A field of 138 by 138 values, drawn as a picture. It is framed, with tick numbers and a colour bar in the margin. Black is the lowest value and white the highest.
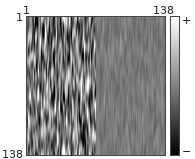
A few values lie far out on both sides of the bulk. The halves do not mirror each other. There is no overall slope. Streaks run downward. The right part is calmer, past a seam about 50% of the way across.
